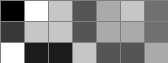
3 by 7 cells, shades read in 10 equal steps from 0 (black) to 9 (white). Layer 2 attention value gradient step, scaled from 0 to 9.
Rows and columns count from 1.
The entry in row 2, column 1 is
2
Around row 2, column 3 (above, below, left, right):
7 1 7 3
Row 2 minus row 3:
-7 6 6 -4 3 3 -2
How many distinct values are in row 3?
5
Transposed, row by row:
0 2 9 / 9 7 1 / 7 7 1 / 3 3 7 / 6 6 3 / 7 6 3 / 4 4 6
